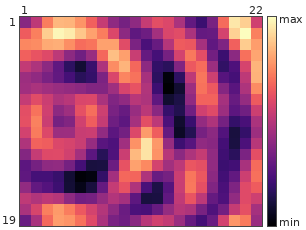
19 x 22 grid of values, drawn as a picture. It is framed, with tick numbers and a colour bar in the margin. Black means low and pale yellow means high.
Rings spread out from the middle left. No row or column stands out. The middle left is the calmest part.
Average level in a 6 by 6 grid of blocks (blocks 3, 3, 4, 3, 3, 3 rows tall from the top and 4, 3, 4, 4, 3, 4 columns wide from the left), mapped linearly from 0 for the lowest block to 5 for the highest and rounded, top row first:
553325
314133
332132
332321
103232
332223
